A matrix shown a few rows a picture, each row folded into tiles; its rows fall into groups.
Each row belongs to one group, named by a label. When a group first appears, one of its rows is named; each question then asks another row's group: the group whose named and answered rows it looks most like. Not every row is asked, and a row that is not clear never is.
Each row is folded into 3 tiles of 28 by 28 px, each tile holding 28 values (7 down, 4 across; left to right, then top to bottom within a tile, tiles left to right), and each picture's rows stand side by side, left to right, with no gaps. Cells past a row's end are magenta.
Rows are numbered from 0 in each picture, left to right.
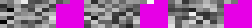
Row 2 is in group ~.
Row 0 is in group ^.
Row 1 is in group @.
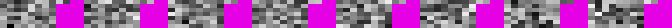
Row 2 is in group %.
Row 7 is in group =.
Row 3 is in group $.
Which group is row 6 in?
@
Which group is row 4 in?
=
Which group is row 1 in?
^
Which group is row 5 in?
$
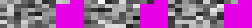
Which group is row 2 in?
$
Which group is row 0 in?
%
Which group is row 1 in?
$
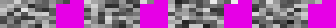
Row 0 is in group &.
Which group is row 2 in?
@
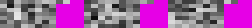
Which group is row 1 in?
&
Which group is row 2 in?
~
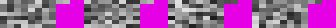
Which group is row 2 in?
%
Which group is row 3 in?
~
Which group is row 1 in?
$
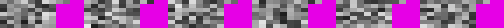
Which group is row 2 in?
%
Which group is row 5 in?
=
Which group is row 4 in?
^
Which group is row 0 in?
^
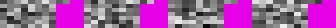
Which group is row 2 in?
~
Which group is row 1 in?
@
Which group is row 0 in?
=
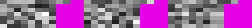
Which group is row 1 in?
@
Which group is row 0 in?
&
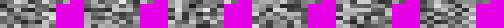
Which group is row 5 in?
^
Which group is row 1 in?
~
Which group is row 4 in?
%
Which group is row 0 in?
^
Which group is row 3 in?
&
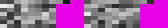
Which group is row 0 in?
&
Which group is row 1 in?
&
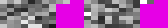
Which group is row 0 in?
$
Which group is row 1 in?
%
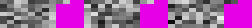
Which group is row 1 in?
=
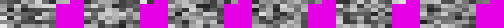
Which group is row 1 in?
&
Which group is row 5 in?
$
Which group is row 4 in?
=
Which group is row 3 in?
=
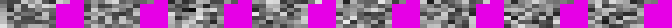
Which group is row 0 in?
=
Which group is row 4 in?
@
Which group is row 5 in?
@
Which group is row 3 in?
^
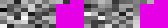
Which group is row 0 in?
~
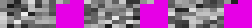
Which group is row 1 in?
$
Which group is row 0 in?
~
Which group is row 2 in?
&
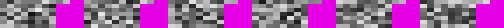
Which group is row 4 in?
$
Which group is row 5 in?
=
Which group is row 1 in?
$
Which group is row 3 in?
@
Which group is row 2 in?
=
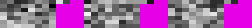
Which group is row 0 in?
~
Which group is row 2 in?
&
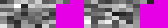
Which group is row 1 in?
~
